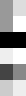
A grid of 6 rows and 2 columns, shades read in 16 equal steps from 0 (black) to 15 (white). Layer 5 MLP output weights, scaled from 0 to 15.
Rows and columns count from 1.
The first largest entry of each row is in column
2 2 1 2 2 2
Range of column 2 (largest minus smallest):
15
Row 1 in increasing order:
9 13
